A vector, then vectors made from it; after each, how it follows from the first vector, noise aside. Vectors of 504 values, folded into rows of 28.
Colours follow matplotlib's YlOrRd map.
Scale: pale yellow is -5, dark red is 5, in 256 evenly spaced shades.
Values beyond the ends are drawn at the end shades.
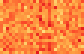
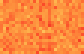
shrunk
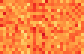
reversed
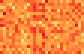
reversed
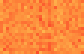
shrunk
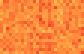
shrunk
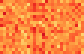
reversed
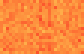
shrunk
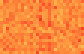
shrunk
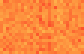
shrunk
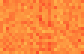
shrunk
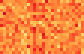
reversed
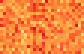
reversed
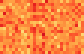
reversed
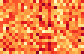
scaled up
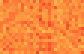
shrunk
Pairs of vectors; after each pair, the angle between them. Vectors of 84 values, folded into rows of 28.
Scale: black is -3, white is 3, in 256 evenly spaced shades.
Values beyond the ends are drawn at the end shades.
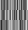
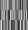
partly opposed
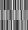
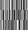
partly opposed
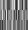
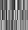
nearly opposite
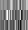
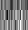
nearly opposite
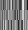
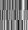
nearly parallel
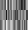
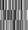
orthogonal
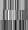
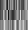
nearly opposite
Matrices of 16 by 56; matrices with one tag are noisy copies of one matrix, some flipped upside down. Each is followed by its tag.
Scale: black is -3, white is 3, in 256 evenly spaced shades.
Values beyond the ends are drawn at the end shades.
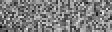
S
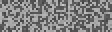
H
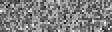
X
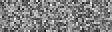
H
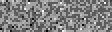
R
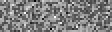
R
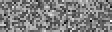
R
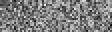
S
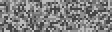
R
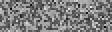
R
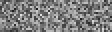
X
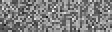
S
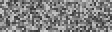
R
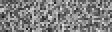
X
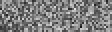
S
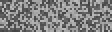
X
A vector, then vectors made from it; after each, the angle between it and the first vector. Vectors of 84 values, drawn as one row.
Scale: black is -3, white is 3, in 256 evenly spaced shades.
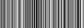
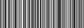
orthogonal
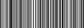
partly opposed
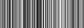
partly aligned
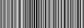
nearly parallel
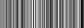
nearly opposite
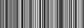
partly opposed
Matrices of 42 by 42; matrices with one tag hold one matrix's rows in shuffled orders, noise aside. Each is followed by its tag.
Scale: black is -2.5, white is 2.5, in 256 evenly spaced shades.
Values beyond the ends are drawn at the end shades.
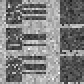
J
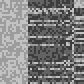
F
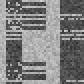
J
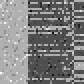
F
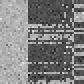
F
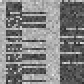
J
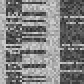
J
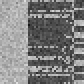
F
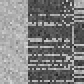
F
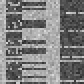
J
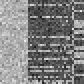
F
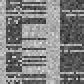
J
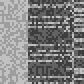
F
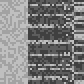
F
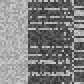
F
